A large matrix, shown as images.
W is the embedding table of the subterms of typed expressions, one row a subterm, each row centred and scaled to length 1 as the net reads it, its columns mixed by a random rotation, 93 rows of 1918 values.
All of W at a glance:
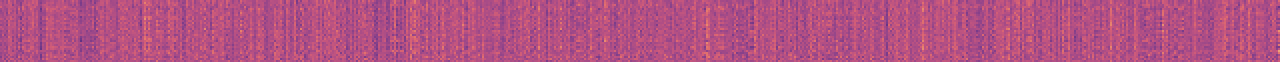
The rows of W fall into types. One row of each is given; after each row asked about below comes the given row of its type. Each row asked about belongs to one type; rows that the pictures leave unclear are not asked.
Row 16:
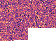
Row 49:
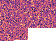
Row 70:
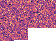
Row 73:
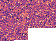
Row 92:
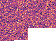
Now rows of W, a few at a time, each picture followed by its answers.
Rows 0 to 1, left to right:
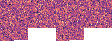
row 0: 70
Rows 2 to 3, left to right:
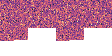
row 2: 49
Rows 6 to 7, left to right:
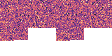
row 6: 16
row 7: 16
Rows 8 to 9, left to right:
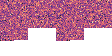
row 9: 70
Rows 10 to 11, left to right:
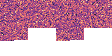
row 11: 16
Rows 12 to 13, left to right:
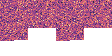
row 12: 92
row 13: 92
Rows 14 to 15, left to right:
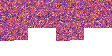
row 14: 73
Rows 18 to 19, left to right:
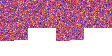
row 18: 92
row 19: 49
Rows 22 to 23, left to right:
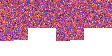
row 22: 49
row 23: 70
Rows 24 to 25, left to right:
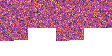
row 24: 70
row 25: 49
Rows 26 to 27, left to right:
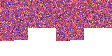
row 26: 16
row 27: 70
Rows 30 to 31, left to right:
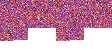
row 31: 16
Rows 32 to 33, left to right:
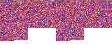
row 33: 49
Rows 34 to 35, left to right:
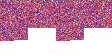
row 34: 70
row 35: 92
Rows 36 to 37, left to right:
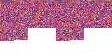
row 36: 49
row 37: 92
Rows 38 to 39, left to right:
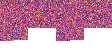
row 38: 49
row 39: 70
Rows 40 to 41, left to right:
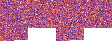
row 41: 49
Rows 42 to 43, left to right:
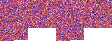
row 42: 92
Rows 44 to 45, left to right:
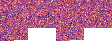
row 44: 73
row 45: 49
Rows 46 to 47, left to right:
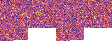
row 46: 73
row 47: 16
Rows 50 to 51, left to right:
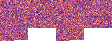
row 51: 73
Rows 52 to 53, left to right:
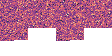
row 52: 92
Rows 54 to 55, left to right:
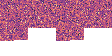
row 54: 16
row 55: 49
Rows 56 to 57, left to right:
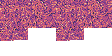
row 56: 16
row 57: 16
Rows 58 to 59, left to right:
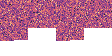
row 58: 70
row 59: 49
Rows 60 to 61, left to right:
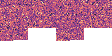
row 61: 16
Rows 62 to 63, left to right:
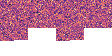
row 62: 70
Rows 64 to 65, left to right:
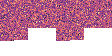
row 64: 70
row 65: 49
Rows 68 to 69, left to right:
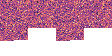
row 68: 92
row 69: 92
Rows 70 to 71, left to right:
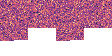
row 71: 92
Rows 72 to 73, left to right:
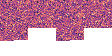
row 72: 92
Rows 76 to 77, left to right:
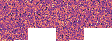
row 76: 16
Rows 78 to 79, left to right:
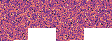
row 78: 49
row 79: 49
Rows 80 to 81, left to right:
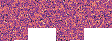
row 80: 70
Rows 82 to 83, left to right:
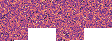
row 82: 70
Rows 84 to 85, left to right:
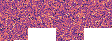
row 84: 92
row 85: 73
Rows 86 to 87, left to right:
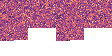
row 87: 70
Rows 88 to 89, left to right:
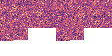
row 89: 73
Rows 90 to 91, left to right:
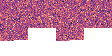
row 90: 92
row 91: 49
